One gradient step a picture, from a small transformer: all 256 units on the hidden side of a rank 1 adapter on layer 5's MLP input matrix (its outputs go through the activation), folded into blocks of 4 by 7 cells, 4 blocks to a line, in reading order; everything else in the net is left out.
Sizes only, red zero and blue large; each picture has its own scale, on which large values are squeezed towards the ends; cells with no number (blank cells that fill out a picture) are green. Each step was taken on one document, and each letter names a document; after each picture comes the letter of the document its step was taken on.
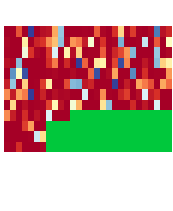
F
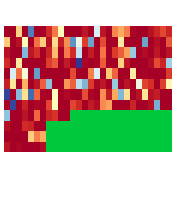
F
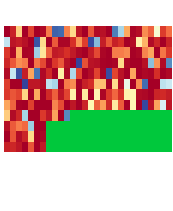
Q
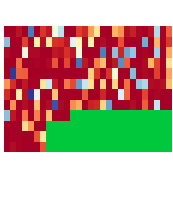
F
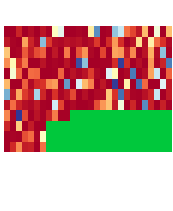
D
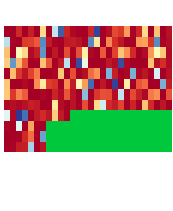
D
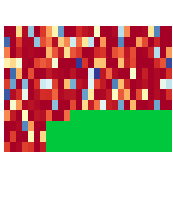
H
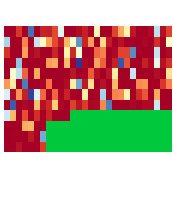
F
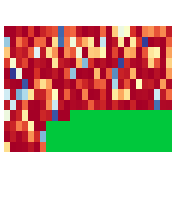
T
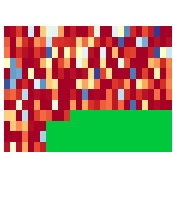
H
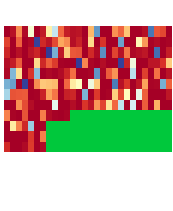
H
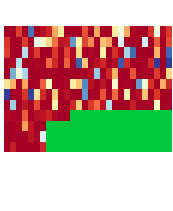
F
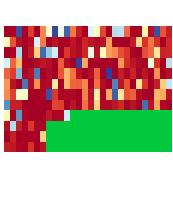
Q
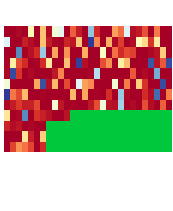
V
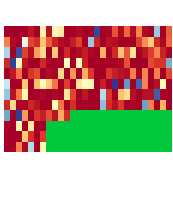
D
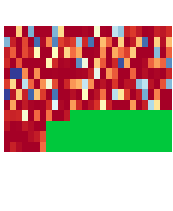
F
